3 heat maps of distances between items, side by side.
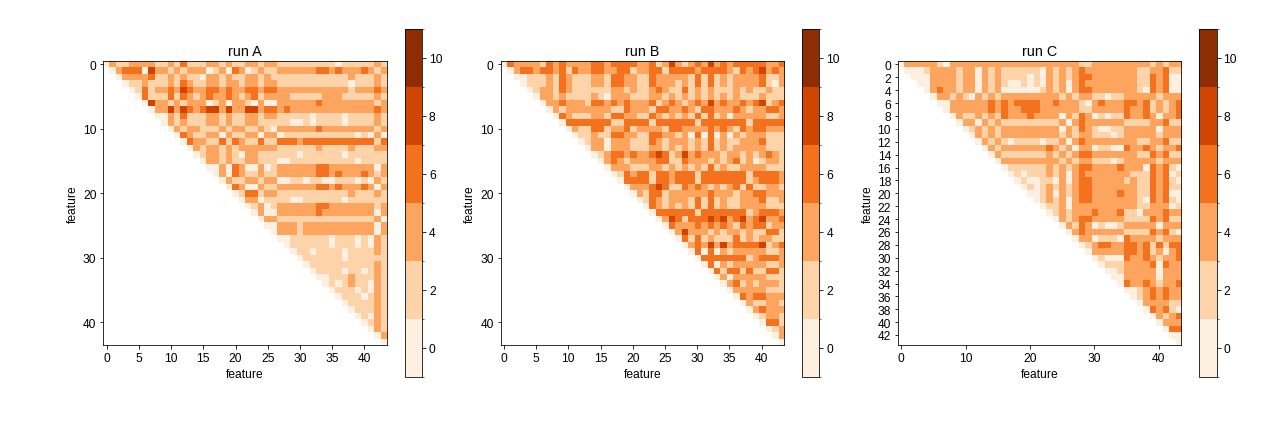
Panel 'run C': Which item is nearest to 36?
35
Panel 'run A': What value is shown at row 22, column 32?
4
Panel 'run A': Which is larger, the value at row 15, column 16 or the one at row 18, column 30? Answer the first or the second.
the first
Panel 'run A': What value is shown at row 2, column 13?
2
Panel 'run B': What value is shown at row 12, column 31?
2
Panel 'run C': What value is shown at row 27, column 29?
4
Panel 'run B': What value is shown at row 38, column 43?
4
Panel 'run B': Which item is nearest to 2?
3
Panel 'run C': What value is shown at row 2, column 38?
2
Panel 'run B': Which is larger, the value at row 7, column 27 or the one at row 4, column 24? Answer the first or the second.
the second
